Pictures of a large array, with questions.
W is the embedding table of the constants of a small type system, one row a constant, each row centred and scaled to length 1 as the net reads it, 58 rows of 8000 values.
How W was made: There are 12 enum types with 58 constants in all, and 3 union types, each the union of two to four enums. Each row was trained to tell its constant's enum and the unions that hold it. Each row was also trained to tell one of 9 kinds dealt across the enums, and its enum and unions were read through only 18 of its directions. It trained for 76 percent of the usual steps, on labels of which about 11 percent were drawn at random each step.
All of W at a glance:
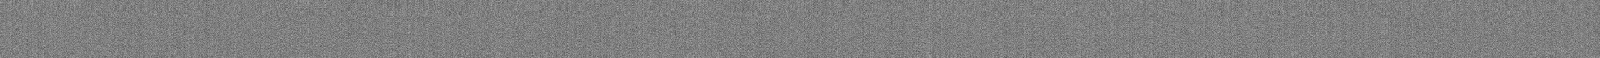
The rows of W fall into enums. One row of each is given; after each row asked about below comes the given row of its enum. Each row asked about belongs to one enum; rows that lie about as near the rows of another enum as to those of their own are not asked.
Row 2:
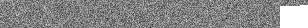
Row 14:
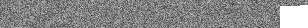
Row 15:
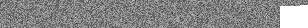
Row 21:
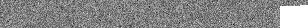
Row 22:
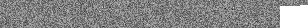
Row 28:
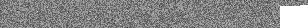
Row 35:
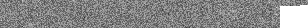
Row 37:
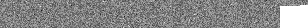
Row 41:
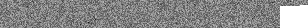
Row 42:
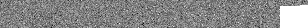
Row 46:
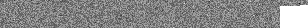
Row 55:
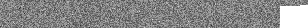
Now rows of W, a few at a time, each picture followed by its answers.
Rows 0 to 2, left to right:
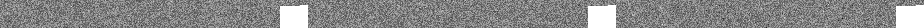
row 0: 14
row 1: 55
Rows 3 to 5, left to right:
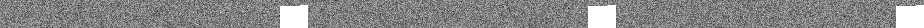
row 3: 15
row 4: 55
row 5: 2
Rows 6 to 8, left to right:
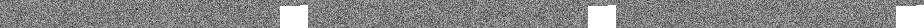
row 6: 46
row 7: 2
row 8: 46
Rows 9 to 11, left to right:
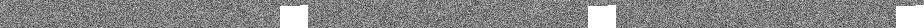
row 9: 46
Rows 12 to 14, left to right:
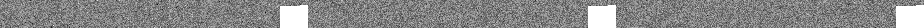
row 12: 14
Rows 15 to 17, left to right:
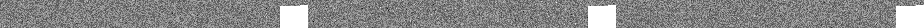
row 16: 15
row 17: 35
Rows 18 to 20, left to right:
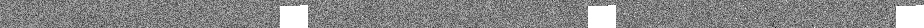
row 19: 28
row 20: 35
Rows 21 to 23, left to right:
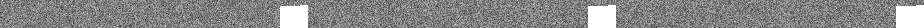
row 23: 46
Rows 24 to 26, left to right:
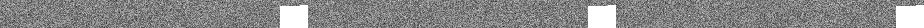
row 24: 2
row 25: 41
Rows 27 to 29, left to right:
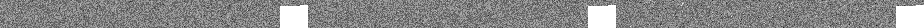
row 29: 15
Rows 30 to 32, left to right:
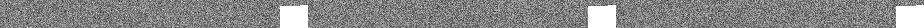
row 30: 22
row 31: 14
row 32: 41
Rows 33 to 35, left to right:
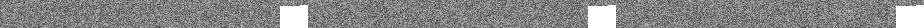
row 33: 46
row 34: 2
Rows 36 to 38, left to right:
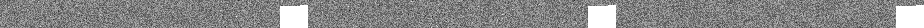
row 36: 28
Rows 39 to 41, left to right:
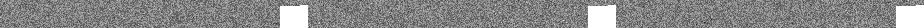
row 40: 55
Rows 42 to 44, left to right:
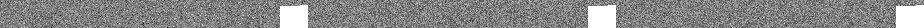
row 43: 15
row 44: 41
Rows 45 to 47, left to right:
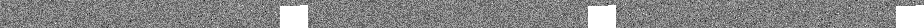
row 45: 35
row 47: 41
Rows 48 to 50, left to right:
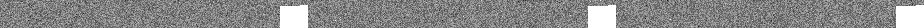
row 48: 42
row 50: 14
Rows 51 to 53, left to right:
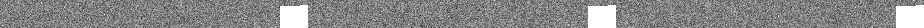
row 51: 28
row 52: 55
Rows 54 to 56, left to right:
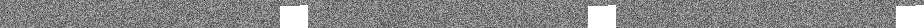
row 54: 41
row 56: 35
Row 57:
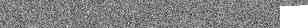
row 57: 55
